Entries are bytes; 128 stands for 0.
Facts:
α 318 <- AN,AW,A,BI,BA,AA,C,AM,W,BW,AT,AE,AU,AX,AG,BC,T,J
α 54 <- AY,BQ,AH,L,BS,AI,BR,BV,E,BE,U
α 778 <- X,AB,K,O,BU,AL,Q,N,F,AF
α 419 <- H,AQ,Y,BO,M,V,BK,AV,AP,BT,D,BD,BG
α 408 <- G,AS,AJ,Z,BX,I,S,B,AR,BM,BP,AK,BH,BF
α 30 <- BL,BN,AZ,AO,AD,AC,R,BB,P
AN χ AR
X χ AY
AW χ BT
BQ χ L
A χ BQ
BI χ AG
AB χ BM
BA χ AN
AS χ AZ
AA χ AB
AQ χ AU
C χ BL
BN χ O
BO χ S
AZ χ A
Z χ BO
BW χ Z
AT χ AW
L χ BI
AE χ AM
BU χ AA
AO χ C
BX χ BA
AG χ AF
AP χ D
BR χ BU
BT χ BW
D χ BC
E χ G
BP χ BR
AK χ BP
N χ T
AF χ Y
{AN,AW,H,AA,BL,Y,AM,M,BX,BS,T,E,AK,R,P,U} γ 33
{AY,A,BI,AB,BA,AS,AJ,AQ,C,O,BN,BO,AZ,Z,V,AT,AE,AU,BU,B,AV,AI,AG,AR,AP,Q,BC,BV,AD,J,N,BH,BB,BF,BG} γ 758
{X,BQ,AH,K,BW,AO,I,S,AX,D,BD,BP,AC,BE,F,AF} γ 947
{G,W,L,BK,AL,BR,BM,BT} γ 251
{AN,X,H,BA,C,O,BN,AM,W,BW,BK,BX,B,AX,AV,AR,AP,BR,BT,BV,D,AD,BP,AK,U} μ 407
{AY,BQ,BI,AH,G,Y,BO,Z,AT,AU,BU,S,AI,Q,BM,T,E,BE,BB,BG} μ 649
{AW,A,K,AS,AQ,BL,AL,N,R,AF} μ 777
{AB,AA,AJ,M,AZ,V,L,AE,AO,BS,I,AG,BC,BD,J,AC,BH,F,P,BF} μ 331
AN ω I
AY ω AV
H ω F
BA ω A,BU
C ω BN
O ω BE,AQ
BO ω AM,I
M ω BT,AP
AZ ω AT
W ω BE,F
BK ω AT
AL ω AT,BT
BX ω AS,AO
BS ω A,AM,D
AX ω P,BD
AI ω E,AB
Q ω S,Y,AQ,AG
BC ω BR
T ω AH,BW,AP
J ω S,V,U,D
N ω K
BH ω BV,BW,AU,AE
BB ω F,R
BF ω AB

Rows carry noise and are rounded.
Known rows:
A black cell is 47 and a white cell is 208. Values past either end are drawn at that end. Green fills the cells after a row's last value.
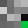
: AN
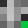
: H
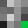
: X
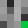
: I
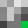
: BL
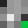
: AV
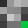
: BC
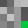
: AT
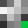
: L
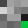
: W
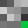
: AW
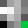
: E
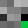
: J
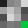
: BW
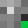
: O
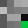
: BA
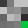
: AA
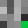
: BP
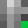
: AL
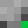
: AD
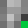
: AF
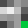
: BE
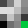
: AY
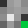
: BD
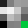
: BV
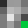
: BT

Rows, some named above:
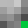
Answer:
AZ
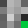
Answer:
BK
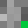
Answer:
F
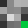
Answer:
BC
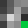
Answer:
D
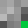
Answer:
R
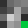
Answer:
D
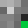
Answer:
O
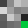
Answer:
AX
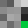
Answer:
AG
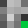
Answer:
BK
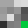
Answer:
AO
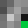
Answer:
V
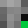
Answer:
Q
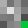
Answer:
G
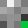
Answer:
N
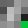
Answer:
Y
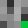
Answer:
I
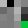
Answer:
S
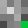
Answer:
G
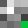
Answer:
T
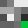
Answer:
C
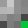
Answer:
BB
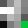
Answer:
E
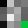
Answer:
AP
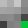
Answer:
AZ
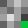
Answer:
AB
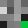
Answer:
BX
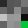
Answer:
AQ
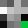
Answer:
BS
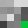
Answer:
AO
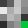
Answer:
BR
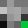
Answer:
BH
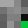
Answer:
Q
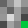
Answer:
AB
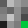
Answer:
X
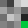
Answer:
A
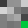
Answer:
AE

